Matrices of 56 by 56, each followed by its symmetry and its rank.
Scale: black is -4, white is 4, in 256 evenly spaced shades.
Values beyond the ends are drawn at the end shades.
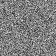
neither, full rank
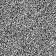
neither, full rank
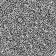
symmetric, full rank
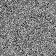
symmetric, full rank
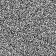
neither, full rank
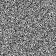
neither, full rank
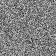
neither, full rank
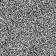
neither, full rank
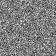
symmetric, full rank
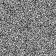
symmetric, full rank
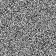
symmetric, full rank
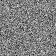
neither, full rank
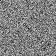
symmetric, full rank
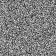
neither, full rank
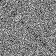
symmetric, full rank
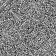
symmetric, full rank
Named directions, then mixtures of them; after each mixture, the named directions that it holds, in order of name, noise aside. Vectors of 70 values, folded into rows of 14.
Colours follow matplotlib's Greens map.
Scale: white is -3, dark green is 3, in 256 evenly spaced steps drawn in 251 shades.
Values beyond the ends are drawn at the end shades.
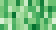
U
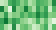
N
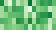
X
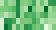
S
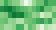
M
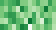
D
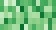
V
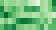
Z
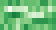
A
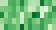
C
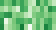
D, S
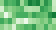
Z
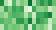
X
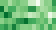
Z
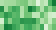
S, Z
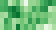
M, S, X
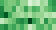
D, Z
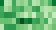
X, Z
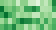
Z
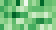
A, M, U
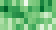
M, U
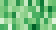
U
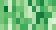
N, U, X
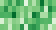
C, M, U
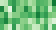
N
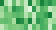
X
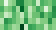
C, V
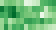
C, M, Z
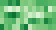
A, D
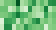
A, S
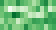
A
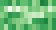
A
